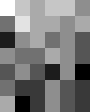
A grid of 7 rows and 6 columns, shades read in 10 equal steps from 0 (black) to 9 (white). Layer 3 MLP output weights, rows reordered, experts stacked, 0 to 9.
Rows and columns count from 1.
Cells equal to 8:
1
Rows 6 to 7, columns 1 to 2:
4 2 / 6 0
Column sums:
32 31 29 34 33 21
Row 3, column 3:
6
